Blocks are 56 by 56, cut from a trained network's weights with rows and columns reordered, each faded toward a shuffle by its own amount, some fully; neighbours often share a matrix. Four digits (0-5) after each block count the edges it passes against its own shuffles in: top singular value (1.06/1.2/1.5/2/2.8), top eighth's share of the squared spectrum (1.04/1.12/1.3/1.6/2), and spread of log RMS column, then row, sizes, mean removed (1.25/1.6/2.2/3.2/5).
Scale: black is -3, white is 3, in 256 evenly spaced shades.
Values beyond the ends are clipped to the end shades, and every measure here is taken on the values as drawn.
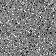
1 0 0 0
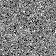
1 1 0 0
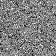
0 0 0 0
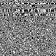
4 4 0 2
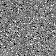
0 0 0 0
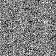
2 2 0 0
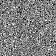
1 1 0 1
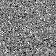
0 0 0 0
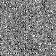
2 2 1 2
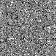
1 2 0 1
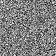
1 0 0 0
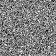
1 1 0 0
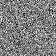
0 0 0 0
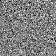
1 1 0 0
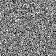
0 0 0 0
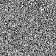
2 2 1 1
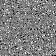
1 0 0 0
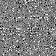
2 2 0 2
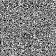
1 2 0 1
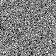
1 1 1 0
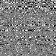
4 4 0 3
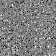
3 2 0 2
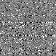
3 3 0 2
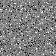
2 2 0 1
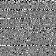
3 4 0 3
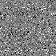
2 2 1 1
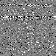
3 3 0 3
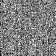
2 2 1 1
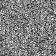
1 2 0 1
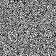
0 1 0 0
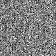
1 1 0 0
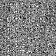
2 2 1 2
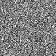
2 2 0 1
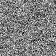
0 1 0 0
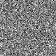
1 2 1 0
